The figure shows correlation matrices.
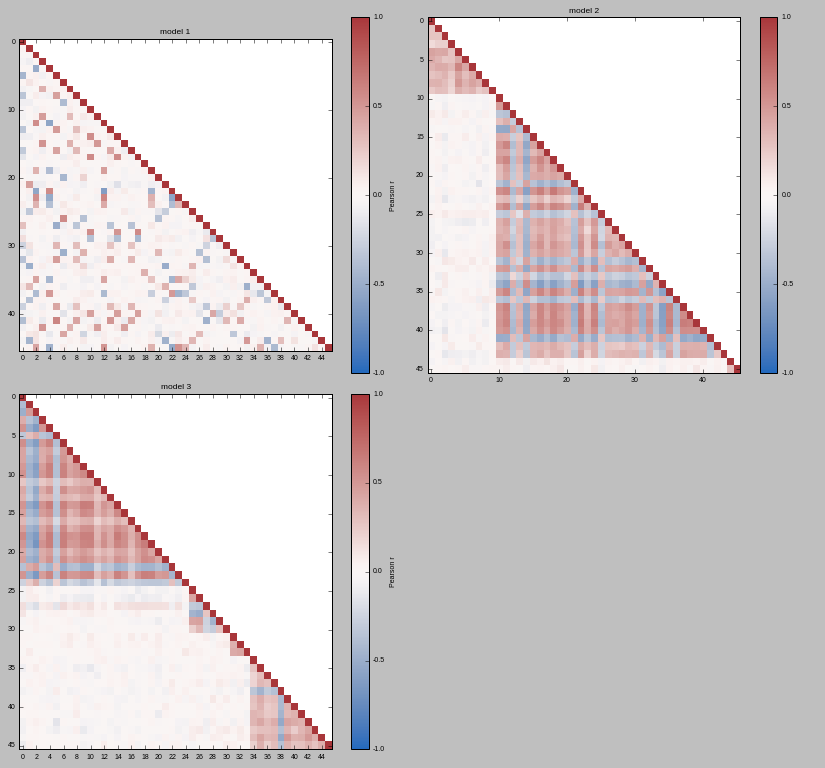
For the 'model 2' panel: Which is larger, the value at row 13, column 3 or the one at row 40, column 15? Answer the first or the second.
the second
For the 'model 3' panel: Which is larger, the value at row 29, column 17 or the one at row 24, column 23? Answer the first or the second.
the first
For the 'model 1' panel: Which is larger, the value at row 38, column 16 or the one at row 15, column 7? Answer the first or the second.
the second
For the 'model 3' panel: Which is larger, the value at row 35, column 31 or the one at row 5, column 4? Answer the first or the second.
the first
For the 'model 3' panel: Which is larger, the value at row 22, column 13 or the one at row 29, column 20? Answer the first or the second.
the second
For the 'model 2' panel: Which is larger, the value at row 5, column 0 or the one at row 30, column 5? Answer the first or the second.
the first
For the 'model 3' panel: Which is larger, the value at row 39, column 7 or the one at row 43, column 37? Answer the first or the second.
the second
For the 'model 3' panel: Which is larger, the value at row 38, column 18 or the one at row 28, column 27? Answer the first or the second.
the second
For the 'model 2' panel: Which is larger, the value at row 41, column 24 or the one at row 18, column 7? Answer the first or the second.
the second
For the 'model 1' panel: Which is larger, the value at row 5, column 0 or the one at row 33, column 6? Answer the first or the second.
the second
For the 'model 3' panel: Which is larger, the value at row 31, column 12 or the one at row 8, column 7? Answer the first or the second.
the second
